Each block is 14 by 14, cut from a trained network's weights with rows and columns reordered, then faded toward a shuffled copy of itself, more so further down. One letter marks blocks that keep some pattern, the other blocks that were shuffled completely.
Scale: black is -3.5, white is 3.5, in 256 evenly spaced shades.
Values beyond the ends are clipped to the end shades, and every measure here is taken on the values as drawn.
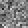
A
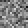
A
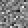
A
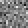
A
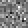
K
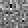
K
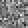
A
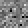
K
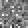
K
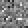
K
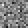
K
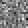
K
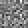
K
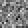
A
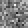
A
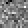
A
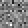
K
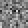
K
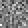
A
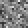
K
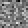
A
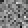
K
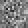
A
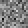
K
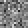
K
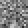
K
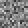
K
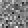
A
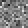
A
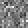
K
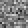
A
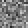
K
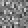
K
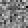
A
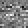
K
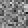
K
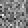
A
